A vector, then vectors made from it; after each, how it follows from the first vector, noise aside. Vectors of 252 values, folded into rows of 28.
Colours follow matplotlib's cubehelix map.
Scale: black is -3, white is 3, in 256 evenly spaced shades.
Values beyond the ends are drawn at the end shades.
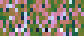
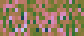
shrunk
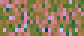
shrunk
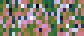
reversed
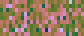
shrunk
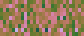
shrunk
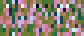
reversed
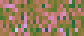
shrunk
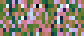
reversed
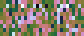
reversed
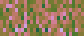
shrunk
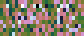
reversed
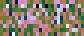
reversed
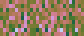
shrunk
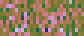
shrunk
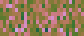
shrunk
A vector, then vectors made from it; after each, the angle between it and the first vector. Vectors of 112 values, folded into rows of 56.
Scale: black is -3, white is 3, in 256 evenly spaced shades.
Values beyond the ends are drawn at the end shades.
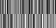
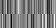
partly aligned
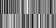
orthogonal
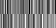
nearly parallel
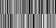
nearly parallel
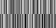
nearly opposite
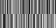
nearly parallel
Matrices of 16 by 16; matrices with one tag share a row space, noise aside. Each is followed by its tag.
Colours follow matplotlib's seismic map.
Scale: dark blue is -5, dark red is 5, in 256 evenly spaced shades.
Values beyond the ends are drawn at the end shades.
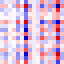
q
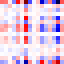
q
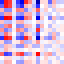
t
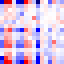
t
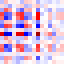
t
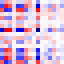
t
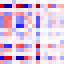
t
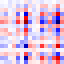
q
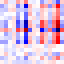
q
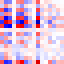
t
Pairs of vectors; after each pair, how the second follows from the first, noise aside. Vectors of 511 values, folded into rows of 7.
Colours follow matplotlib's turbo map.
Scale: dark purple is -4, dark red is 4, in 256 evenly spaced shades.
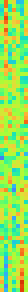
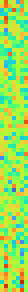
sign-scrambled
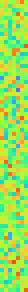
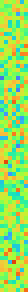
sign-scrambled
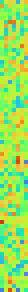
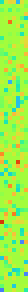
partly zeroed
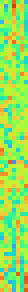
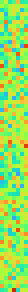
shuffled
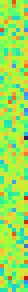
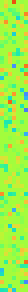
partly zeroed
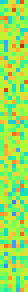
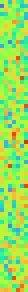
shuffled
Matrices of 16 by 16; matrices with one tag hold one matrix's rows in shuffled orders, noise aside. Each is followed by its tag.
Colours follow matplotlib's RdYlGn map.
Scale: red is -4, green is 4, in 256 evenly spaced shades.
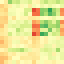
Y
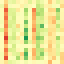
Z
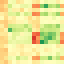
Y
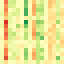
Z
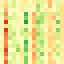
Z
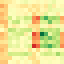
Y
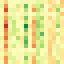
Z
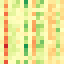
Z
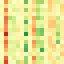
Z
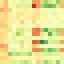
Y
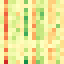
Z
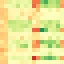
Y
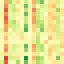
Z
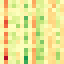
Z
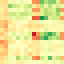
Y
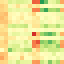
Y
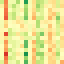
Z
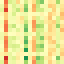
Z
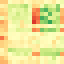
Y
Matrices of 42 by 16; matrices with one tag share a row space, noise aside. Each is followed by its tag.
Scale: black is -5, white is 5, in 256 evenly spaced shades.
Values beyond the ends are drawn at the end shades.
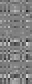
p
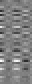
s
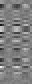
s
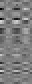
s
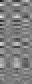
s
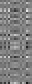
p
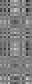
p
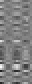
s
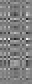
p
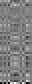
p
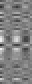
s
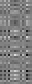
p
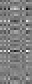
p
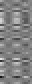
s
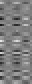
s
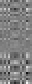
p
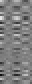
s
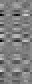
s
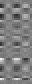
s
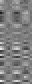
s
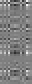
p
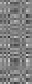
p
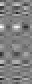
s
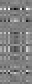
p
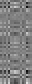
p
